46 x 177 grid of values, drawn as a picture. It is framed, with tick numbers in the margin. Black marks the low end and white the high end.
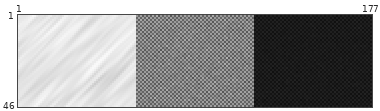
It is made of 1 by 3 panels. Panel 1,1: very high, slanting up to the right, faint in contrast. Panel 1,2: middling, checkered, strong in contrast. Panel 1,3: very low, checkered, faint in contrast.
